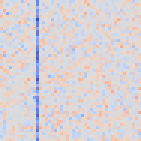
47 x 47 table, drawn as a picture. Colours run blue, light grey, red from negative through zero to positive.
Odd lines: column 13. Average level on the scale: 50%. Slope: none. Histogram: skewed, a long tail of low values.
